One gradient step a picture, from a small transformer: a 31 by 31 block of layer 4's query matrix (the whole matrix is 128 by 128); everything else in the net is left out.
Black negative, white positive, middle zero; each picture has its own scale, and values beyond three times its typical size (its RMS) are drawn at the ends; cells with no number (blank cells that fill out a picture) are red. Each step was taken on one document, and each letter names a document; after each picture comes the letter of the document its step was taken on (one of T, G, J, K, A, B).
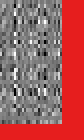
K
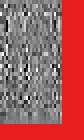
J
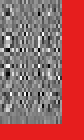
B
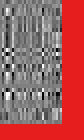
B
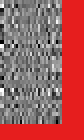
K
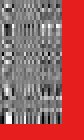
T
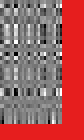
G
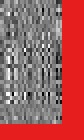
B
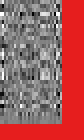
J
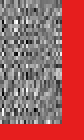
T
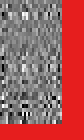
J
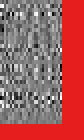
J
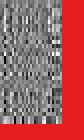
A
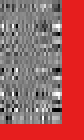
K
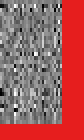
K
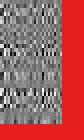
T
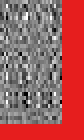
J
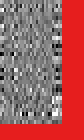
K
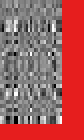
G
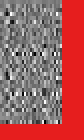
B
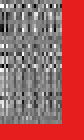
J
